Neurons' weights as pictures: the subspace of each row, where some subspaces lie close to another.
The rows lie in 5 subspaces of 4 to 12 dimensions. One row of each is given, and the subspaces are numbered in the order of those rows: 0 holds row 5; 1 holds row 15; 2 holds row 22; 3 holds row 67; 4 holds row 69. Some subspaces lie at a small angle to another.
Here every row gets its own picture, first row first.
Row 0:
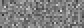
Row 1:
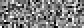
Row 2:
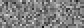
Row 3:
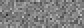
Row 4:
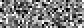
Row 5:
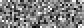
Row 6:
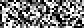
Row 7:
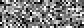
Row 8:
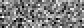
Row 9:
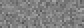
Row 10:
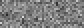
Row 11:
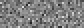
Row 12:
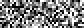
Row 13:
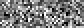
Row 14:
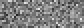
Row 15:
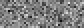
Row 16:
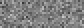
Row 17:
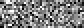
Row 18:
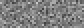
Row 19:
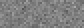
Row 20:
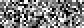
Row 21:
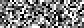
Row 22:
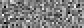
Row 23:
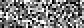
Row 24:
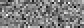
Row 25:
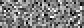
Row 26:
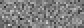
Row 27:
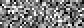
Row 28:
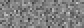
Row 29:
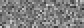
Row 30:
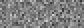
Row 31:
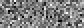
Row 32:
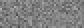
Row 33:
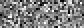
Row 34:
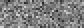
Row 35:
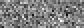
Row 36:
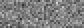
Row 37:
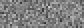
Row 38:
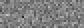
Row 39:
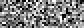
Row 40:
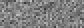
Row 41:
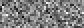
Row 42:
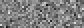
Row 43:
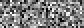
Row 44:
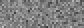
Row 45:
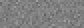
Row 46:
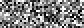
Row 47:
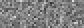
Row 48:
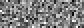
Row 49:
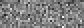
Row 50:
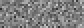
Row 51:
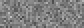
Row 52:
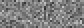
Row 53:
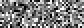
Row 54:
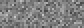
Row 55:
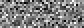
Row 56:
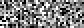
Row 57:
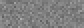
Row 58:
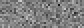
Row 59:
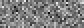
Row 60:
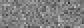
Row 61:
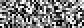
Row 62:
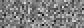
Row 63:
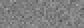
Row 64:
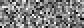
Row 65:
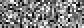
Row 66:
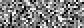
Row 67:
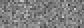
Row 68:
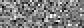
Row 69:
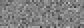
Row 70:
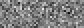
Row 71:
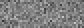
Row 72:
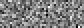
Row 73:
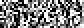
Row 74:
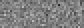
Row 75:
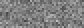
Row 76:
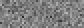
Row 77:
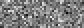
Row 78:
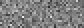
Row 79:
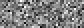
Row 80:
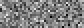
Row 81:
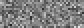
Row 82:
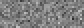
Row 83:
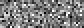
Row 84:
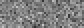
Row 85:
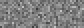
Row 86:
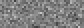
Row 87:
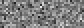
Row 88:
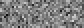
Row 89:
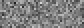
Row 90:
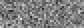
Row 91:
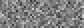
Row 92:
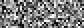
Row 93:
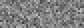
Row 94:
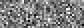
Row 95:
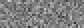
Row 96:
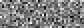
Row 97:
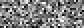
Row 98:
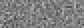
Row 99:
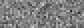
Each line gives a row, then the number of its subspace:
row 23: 3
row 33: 2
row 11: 0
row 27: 1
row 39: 2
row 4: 3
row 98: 2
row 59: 2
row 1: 2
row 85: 2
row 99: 2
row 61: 2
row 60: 4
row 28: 0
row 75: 3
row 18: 2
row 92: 3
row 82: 2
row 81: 4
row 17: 4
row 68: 3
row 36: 4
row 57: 4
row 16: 2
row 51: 2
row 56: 2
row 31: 1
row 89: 2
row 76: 1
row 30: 3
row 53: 1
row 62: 3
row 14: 3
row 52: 4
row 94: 2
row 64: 2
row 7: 4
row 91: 2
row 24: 4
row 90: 4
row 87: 2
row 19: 2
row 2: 2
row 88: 3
